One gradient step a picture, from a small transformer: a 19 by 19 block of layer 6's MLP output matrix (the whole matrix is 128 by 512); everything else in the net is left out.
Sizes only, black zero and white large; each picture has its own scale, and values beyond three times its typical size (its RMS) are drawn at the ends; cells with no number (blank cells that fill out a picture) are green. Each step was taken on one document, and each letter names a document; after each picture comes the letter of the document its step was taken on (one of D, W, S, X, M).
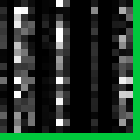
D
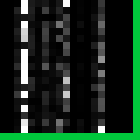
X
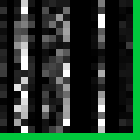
X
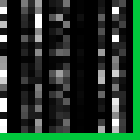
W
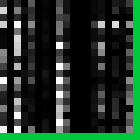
D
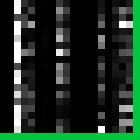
D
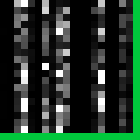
X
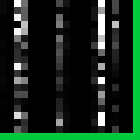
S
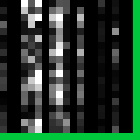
W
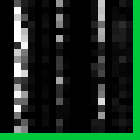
S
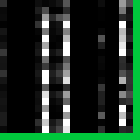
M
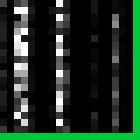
D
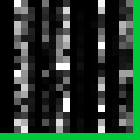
X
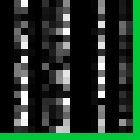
X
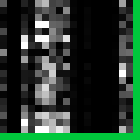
M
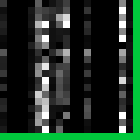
M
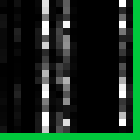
M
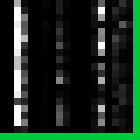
S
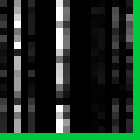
D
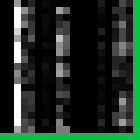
D
